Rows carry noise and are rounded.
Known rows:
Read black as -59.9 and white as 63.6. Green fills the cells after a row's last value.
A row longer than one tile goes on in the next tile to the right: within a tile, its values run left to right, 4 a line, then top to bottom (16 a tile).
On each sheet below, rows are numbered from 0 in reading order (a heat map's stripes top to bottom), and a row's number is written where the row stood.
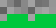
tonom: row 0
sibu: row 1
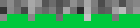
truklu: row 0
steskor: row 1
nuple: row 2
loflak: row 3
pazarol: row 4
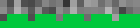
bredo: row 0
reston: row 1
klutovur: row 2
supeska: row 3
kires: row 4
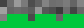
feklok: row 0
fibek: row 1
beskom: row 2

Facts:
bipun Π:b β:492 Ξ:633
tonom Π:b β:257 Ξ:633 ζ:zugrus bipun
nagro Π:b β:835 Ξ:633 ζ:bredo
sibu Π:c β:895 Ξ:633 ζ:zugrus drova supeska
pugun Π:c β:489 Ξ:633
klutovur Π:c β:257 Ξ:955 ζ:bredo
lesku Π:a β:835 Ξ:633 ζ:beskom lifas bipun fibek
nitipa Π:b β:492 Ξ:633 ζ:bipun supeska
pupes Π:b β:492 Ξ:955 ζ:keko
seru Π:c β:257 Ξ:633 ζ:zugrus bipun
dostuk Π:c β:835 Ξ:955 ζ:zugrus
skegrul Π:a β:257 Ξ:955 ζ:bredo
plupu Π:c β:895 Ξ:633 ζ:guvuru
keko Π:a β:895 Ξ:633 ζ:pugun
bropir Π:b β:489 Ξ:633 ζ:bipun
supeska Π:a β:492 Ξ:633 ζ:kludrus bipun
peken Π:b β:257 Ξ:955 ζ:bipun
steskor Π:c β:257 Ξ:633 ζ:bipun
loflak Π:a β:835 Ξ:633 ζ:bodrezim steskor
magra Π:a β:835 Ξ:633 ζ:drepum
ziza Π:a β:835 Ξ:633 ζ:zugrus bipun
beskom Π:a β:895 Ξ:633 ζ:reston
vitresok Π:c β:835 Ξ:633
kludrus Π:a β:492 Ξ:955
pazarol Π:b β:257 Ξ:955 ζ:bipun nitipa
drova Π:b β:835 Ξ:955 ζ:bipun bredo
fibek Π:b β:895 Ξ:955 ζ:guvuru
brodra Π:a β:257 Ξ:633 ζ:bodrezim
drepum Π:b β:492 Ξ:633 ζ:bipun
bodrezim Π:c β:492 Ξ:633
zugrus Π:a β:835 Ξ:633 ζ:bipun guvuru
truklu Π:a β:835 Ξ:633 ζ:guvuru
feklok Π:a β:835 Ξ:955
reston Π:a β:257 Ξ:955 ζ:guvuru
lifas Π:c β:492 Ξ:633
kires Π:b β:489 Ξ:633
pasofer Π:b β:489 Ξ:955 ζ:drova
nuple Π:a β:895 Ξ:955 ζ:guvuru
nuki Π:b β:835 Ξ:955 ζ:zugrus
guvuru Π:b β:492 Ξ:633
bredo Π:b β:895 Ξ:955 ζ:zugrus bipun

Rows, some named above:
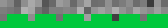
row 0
drepum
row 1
steskor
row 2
supeska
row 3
sibu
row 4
kludrus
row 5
pasofer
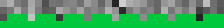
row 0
zugrus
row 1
loflak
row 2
kludrus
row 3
nitipa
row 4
pugun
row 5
magra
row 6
bropir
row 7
guvuru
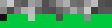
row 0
bipun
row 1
brodra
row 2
zugrus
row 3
bodrezim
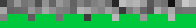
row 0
feklok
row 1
drova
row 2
drepum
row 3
kludrus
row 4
keko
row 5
nagro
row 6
pupes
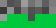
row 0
lesku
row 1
lifas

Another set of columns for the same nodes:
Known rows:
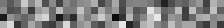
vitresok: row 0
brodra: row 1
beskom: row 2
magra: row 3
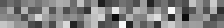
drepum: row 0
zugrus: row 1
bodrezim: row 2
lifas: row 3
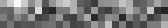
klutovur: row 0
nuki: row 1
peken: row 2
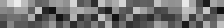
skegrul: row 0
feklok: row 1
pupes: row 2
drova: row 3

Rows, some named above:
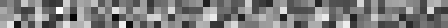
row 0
bipun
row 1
loflak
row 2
bodrezim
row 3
guvuru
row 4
sibu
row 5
guvuru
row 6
supeska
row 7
pazarol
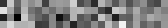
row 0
loflak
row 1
feklok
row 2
steskor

